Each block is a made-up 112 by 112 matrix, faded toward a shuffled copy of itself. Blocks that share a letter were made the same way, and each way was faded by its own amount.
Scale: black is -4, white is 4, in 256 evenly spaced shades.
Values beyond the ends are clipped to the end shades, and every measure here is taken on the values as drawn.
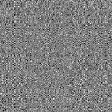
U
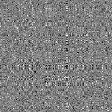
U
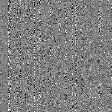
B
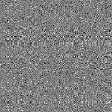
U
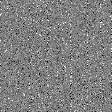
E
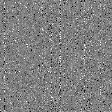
E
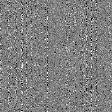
B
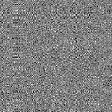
U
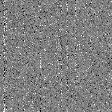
E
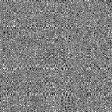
U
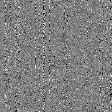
B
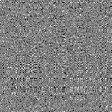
U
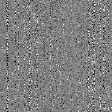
B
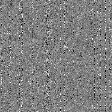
B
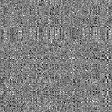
U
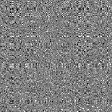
U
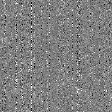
B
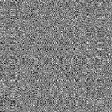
U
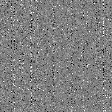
E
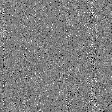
E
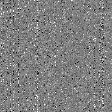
E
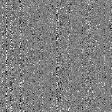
B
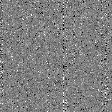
E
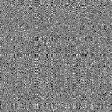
U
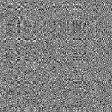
U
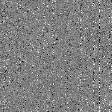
E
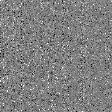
E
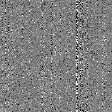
B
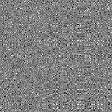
U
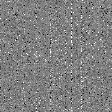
E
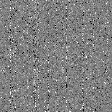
E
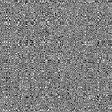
U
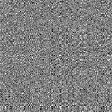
U
